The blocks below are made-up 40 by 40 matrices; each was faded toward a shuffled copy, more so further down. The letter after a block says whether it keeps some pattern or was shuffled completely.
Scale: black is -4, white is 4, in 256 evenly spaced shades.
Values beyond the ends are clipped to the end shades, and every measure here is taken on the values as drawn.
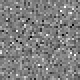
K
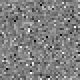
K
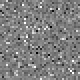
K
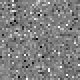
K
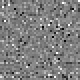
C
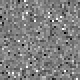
K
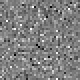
C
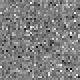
C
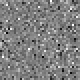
C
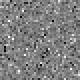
K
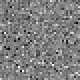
C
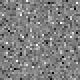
K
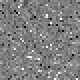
K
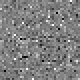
C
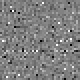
C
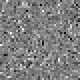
K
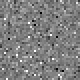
K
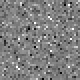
K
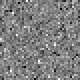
K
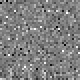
C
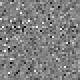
C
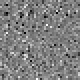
C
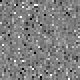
K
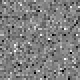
K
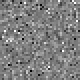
K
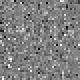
C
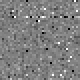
C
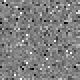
C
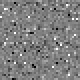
C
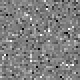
K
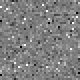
K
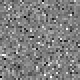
K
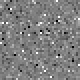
C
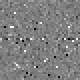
C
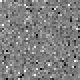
K
